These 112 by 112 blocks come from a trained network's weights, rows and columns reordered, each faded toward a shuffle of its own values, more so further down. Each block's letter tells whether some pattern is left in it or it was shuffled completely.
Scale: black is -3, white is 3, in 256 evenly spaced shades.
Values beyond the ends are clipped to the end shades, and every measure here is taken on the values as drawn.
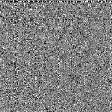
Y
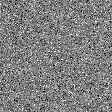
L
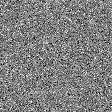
L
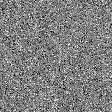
L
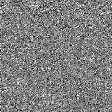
Y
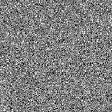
Y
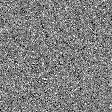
L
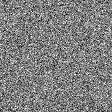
L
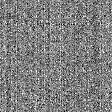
Y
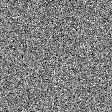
L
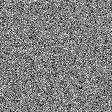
L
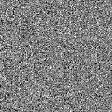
Y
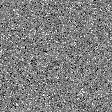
L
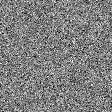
L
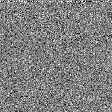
Y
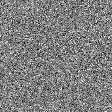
L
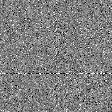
Y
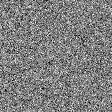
L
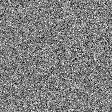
L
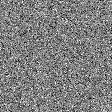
L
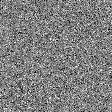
L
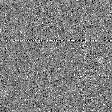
Y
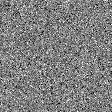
L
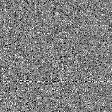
Y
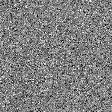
Y
